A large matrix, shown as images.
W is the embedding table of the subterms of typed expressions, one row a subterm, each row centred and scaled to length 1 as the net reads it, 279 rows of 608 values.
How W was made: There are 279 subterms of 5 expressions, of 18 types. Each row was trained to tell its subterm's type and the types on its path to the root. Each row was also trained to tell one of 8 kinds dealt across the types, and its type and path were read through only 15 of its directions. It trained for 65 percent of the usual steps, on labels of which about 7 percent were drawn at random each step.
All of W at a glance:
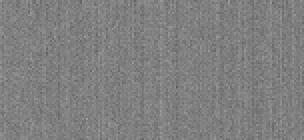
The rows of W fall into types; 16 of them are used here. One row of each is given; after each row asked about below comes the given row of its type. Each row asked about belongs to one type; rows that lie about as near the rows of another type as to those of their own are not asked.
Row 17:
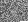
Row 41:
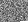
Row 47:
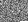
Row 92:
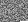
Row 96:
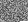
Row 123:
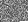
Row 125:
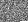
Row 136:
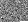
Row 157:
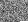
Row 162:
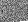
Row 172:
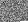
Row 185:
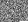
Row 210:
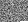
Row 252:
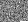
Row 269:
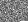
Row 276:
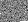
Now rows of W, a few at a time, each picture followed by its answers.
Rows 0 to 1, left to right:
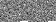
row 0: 185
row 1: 252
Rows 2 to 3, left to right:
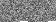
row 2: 17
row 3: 17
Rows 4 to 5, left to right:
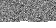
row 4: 252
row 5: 276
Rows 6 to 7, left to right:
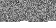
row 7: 47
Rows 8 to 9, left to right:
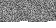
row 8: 17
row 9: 157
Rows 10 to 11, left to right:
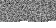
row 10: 125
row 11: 96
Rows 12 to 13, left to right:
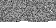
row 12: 157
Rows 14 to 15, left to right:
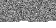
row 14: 185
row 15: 269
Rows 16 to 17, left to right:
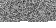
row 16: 125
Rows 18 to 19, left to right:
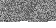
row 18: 162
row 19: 276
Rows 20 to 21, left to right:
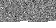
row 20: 41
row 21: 125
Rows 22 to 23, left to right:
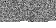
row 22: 172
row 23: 185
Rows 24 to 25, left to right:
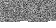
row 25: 125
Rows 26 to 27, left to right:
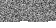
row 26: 125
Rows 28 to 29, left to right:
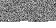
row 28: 162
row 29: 162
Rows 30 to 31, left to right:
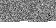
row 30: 136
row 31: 276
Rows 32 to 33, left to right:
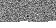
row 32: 41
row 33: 41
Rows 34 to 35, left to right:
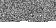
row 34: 92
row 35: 157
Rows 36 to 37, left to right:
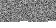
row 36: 96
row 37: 17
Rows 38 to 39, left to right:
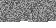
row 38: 125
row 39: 92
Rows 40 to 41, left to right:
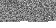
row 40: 123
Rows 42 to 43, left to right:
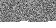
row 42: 162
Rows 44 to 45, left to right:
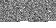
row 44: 276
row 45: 92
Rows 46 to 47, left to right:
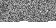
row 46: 276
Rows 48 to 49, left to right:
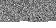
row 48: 136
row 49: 92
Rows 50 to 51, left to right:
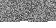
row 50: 41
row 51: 157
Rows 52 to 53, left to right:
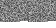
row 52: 157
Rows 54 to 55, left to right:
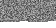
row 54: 123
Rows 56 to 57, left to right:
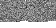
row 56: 276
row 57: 172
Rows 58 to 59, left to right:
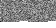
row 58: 17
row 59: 276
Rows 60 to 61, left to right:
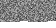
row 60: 96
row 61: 17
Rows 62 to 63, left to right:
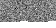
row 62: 252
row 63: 47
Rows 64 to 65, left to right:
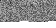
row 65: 172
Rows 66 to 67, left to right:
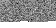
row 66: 172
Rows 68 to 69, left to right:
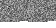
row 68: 123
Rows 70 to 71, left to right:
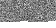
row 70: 172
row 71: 252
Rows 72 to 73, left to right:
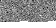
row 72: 136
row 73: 136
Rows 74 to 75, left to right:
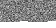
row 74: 162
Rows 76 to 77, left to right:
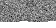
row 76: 157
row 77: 276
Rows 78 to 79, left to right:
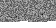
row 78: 162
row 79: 276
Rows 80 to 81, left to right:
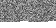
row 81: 172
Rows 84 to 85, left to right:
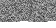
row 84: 162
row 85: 276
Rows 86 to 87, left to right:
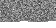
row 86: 269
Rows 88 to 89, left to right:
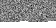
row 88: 96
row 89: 92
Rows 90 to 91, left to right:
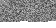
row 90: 252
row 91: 96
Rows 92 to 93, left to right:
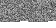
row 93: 210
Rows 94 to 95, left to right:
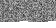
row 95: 125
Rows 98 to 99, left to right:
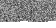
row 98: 96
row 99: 185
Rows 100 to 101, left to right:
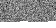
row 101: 123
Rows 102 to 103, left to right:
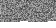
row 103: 123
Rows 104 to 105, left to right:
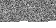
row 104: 276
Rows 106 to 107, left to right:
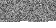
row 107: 92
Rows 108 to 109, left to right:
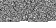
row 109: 96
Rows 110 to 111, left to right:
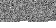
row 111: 17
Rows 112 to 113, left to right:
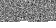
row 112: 41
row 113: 125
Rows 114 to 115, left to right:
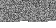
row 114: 162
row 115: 123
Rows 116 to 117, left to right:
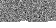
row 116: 125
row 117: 123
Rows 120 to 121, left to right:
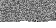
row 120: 162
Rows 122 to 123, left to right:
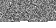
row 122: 41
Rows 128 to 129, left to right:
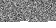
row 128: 41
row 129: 136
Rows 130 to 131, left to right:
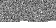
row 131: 185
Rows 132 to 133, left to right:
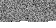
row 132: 92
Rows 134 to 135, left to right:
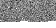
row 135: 96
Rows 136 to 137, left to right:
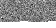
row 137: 92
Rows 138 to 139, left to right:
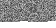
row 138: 162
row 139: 123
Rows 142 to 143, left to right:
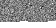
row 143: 136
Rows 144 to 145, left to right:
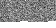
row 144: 210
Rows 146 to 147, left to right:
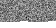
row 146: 162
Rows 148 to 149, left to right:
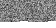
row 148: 162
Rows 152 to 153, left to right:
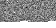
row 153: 276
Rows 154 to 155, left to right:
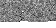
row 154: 210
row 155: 269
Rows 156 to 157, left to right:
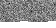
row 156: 92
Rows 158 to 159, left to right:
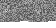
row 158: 96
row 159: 125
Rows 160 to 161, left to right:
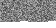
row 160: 269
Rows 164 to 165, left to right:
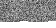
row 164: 157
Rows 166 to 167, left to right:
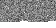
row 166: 41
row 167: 276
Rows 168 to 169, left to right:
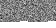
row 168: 276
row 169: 17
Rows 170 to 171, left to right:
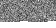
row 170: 92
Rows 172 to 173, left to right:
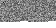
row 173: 123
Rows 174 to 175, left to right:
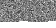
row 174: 123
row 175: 157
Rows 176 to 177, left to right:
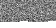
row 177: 185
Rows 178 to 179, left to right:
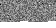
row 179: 47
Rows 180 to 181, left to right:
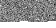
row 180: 136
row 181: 157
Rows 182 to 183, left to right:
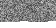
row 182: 96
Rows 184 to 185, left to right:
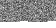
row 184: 136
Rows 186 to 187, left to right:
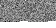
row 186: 157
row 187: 17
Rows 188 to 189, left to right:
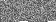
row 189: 47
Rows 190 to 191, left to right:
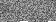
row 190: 162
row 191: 125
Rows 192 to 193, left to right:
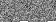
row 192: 92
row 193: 123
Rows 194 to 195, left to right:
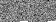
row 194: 136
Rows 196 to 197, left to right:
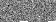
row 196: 185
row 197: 41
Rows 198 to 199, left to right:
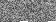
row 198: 157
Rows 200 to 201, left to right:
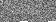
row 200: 47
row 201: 252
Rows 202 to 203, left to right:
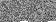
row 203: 185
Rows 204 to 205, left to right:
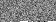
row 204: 123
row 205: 276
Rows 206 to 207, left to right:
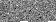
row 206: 210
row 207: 96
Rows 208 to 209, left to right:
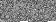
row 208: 125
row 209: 276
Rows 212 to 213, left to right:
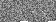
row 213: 157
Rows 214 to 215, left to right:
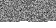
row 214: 123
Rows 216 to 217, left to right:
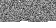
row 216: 92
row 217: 157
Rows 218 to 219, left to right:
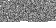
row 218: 252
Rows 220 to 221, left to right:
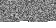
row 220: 157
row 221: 185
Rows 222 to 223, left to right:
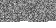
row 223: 17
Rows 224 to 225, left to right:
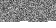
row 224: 123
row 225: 17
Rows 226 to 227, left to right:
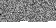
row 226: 125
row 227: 136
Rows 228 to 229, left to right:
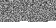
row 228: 136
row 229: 136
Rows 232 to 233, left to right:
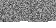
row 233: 96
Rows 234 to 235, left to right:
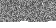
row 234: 123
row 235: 269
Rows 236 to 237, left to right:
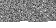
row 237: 269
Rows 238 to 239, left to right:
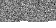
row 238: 41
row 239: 47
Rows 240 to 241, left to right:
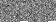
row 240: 172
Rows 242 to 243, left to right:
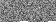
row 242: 269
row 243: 92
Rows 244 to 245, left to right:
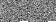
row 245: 41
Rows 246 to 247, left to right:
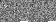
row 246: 125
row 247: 125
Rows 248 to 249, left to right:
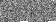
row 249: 41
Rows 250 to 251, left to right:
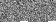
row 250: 252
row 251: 96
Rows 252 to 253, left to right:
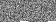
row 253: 136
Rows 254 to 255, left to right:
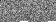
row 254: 17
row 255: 17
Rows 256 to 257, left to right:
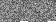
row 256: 125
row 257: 123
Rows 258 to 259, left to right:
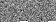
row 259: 96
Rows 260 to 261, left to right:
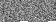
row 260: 92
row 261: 41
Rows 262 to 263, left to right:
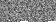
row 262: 157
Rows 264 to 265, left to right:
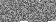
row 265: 96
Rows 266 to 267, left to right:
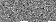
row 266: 269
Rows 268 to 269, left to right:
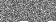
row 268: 172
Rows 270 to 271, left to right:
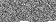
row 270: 17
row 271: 162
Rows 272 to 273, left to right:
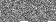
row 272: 269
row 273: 157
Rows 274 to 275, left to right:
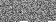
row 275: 185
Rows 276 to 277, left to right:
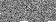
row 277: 17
